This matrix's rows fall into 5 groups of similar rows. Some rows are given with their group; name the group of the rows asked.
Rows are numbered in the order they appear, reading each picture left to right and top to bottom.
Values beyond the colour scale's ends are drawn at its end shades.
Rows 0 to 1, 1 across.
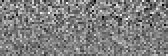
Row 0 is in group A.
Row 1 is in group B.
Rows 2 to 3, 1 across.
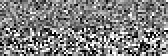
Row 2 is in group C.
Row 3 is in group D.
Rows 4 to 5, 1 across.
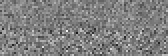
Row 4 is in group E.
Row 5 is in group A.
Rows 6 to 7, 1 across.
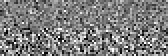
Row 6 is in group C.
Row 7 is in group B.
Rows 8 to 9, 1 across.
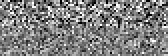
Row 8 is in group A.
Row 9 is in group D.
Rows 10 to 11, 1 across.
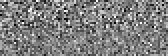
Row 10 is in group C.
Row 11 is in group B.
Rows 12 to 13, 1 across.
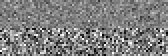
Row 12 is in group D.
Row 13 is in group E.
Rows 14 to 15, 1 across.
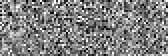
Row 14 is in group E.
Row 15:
E
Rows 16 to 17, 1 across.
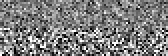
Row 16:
B
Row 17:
C
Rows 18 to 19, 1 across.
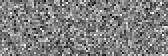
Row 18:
A
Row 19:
E
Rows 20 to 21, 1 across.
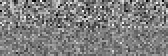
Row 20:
E
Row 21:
B
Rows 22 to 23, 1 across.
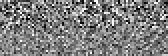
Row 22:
B
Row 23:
A
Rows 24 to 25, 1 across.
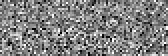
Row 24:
A
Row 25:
E
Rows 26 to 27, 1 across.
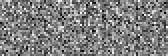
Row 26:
B
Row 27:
B
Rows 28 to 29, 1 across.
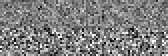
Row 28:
B
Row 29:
D
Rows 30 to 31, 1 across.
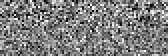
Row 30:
D
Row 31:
B
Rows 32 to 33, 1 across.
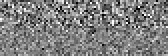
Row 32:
B
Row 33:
A
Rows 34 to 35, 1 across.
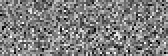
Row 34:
C
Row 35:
A
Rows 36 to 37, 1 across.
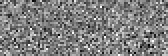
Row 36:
E
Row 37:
D
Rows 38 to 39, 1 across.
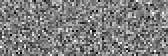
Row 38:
D
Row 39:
B
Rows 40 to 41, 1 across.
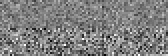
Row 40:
E
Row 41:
E
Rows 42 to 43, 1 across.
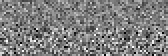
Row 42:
B
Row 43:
C
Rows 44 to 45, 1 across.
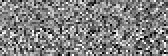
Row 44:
A
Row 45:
A
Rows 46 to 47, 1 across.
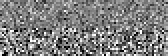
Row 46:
C
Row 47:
C
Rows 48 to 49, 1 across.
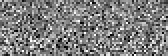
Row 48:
B
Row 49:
C
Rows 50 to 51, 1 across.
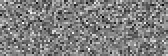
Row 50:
C
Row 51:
D
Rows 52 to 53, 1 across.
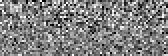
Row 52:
E
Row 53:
A
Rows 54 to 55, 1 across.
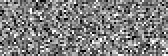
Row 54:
C
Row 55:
D
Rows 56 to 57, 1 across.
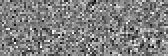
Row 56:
A
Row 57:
D
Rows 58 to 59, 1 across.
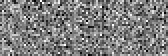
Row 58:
E
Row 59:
E
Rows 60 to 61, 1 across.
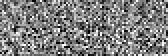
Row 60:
E
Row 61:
E
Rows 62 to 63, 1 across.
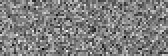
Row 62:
E
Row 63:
A
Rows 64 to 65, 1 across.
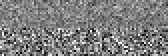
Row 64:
A
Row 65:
B
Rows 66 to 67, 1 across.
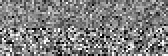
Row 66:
A
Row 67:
E
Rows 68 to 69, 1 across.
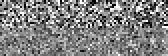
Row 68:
A
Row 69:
D
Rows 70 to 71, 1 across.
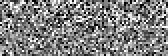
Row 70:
E
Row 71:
C
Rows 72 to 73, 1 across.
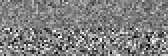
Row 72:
A
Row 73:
D
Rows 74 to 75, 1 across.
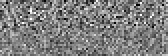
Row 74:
C
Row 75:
E
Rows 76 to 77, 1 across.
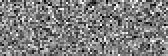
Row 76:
A
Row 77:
D
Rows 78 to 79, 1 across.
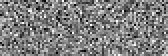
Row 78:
C
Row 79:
D
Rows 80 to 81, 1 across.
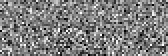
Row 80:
C
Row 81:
E
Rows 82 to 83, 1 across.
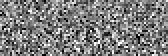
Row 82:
C
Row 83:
B
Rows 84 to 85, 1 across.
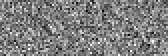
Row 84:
B
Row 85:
D
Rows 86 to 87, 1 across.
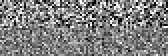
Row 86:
A
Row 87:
B
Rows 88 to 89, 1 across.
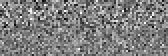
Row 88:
C
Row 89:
B
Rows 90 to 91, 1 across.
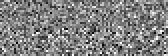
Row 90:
D
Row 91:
A
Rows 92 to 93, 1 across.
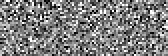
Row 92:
D
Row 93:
C
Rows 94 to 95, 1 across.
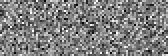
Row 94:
C
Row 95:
A
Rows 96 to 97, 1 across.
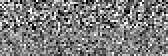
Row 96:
C
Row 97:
E
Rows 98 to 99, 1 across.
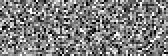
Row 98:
C
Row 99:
A
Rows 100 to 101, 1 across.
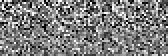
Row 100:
B
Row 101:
B
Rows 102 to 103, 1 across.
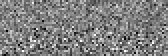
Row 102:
A
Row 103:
C
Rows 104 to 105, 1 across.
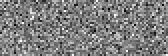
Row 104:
C
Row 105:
A
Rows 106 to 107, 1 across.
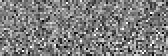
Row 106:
A
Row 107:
C
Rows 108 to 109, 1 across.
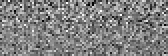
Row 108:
A
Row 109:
A
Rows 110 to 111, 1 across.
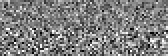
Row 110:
B
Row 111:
D
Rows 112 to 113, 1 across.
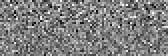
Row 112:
D
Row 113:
B
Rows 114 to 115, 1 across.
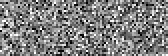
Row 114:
C
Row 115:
E
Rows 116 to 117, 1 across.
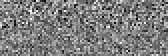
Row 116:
C
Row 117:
B
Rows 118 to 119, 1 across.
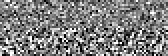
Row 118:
D
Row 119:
C
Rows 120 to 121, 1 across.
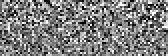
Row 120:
D
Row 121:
B
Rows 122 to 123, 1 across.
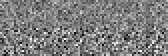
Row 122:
C
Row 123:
C
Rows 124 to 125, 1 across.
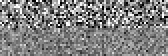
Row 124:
E
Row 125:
E
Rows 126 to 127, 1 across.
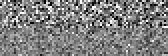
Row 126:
A
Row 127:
A
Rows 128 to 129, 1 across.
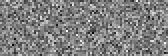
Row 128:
D
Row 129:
A
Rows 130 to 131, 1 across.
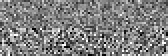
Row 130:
B
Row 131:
E
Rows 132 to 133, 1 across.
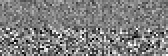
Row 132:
B
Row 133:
D
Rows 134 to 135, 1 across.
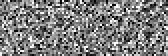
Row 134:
A
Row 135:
C
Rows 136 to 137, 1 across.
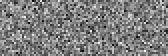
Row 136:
E
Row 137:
B
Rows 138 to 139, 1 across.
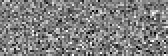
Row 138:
D
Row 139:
A
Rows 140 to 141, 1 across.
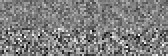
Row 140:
B
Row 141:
B
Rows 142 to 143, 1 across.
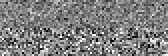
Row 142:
C
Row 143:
D
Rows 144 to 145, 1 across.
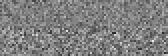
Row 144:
E
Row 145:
A
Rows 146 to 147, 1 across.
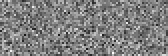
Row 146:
B
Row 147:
E
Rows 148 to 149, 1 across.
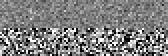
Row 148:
C
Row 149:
C
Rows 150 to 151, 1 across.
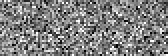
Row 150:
B
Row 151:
A
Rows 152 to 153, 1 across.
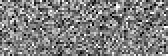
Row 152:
A
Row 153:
E
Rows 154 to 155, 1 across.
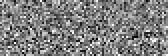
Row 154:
E
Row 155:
D
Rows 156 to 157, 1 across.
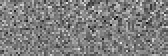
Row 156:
A
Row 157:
B
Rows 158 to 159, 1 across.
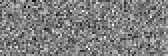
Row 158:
E
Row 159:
D
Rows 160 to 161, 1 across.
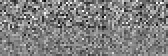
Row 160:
E
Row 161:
E
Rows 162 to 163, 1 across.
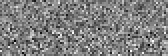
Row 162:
E
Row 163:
D
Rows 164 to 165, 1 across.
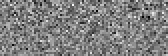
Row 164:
D
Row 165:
A
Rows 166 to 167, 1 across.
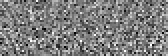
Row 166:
C
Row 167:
C
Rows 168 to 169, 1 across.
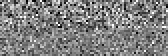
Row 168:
E
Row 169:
C
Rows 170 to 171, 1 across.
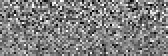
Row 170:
D
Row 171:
A
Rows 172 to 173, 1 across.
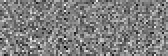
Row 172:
C
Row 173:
C
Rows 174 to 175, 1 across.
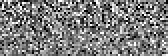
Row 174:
B
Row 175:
D
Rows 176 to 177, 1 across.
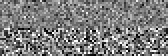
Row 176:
E
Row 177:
B
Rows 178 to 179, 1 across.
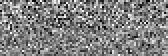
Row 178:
E
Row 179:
D
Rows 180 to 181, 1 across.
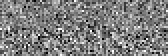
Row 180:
E
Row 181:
B
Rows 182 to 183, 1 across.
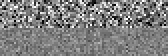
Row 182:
A
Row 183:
B
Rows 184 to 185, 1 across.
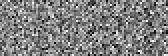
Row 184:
A
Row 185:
A
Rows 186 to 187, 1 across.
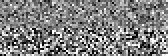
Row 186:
D
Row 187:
D
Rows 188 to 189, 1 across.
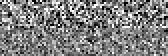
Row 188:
E
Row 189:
B
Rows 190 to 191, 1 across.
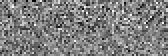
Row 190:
E
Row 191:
B
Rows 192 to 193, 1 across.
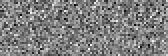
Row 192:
C
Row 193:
D
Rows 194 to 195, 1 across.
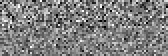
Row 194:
E
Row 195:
C
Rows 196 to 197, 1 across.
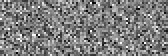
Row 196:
B
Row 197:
B
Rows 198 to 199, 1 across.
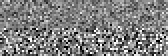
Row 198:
D
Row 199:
C
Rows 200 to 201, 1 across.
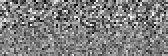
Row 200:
C
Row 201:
A
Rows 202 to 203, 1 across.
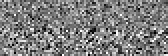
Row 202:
B
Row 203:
A
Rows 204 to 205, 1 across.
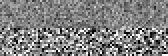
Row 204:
E
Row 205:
A
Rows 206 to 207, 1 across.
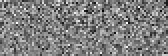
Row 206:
B
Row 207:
A
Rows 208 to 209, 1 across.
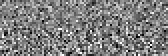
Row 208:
A
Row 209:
B
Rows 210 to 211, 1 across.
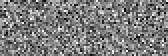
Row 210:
C
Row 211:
B
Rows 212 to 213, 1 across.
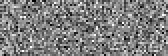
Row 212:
E
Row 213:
C
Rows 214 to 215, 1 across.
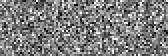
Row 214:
C
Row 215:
B
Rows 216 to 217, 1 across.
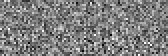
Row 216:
B
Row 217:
B
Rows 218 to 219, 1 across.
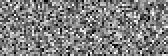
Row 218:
D
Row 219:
A
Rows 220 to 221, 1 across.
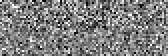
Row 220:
E
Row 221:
C
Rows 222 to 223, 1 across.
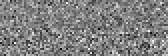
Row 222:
A
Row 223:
D
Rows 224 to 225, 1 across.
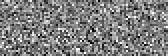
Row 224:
D
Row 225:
B
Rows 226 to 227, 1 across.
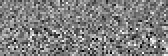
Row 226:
A
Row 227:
D
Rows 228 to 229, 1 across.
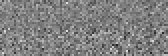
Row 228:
A
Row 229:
A
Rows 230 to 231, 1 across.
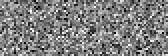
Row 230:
C
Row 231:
A
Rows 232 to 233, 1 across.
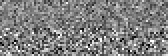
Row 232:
A
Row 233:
D
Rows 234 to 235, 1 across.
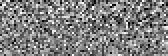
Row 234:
A
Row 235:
D
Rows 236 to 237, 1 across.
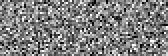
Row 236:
A
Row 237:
D
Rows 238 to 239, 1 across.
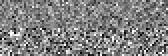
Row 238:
A
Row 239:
E
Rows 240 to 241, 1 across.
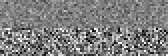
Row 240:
C
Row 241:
B
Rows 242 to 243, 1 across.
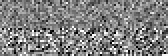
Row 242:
A
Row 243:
A
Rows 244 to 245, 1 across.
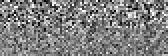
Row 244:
D
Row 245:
A
